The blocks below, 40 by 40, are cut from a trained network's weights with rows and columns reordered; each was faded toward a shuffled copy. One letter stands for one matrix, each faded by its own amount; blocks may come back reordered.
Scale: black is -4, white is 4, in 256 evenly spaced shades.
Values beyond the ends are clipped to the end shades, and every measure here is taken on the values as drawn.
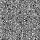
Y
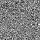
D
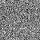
D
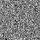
D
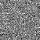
D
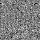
Y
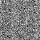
Y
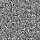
Y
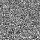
D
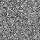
D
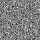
Y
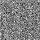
Y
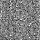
Y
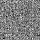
Y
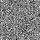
Y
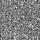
Y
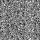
Y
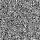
Y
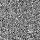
Y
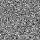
D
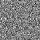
D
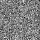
Y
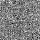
Y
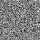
D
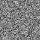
D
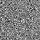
D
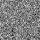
D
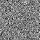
D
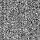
Y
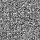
Y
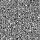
Y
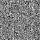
Y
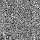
Y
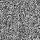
Y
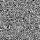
D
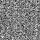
Y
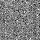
Y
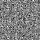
Y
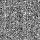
Y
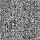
Y
